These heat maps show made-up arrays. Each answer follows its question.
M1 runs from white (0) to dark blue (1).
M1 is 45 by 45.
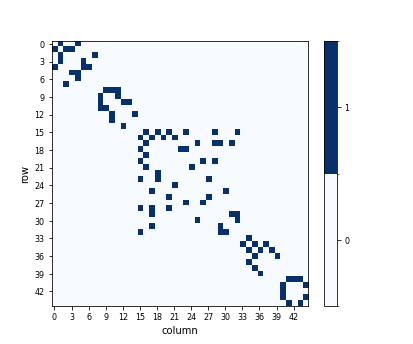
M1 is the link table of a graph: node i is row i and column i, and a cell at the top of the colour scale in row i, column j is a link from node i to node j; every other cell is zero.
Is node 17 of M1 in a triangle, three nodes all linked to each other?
yes
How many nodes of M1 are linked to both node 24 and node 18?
0
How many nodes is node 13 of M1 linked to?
1
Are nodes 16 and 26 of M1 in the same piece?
yes
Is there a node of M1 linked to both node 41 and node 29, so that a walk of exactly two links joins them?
no
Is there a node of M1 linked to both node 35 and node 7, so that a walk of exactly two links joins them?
no
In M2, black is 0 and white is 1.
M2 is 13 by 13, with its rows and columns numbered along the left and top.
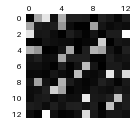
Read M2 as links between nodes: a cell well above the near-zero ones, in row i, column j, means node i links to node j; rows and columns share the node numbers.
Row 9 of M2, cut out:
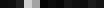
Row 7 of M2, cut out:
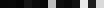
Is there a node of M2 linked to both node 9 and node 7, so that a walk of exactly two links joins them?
no
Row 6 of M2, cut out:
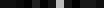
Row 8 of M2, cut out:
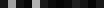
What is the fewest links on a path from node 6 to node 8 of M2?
6
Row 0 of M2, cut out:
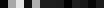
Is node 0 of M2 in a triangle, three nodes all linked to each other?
yes
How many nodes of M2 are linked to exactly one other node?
4
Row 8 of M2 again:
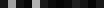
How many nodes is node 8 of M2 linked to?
2
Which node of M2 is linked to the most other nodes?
node 4
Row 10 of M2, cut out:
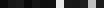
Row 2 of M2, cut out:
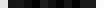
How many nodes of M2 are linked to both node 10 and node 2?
0
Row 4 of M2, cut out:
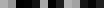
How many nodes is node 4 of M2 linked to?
5
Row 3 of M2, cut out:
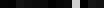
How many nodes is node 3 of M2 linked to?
1
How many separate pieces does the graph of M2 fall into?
1
